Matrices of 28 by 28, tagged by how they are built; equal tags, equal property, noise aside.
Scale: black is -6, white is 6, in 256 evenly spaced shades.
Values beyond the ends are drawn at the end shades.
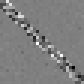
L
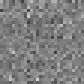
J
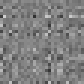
J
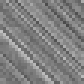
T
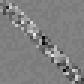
L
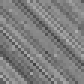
T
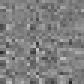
J
